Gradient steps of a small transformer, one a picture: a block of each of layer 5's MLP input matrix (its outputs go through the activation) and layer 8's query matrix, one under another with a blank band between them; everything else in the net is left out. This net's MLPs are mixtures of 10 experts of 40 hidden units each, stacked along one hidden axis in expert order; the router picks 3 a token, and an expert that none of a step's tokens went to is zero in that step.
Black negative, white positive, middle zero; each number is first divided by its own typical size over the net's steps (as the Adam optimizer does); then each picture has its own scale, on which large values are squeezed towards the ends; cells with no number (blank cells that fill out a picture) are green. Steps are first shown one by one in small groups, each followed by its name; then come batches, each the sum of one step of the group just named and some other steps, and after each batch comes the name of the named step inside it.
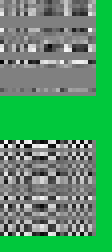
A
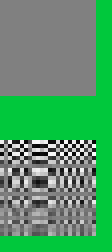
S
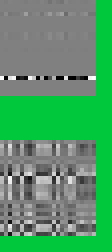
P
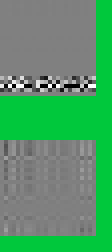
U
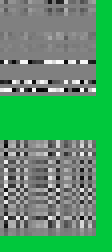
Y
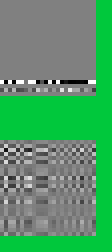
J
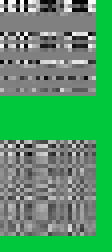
P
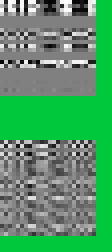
A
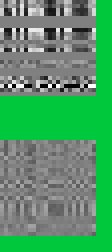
U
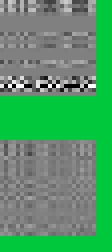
U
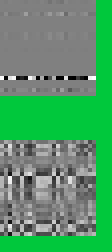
P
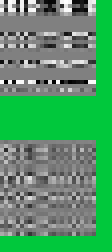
J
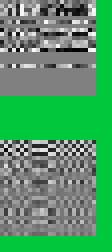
S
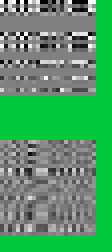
S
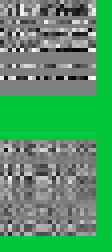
P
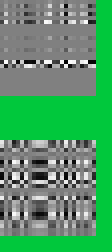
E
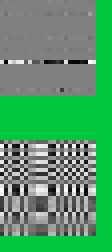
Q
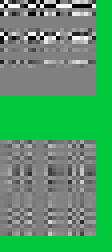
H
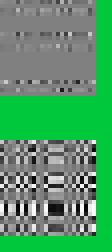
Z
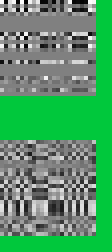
Z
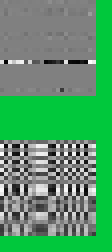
Q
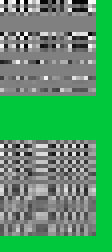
Q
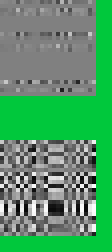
Z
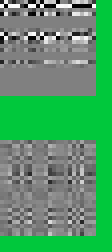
H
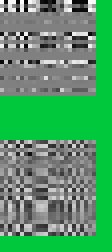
E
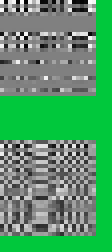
Q
